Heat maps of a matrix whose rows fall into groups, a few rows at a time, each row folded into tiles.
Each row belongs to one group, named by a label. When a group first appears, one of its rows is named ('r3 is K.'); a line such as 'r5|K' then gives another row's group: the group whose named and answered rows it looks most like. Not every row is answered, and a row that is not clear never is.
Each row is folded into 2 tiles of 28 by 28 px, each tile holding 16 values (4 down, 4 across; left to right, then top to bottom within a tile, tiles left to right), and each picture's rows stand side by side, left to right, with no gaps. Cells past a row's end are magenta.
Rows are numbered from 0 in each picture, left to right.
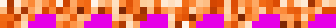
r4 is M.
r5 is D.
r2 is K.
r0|M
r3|K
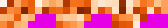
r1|D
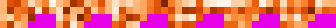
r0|K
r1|K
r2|M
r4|D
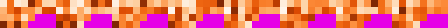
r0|D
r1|M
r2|D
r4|M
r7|M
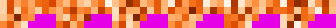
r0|M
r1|K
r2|K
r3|D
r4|M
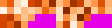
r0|M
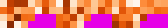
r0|K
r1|M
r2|M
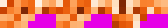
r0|D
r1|D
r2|M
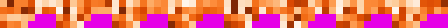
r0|D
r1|M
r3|M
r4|M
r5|K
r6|K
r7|M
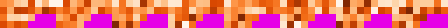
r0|D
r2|D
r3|K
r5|K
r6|D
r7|K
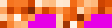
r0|D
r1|K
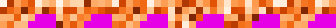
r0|D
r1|D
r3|K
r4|K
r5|D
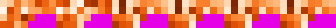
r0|K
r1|M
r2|M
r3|M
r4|M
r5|M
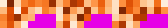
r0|M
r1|K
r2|K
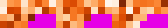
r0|K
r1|K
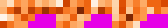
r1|D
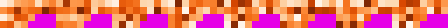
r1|D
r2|K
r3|M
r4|K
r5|D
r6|D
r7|K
